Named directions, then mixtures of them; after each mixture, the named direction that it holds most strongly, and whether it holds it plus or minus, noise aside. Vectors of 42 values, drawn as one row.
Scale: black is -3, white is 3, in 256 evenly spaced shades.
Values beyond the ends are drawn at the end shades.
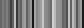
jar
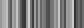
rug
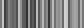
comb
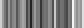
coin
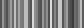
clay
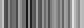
comb, plus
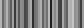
clay, minus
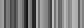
comb, plus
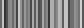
comb, plus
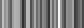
rug, plus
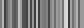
comb, plus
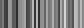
rug, minus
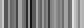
comb, plus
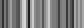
rug, minus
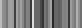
jar, minus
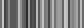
comb, plus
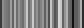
clay, plus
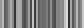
jar, minus
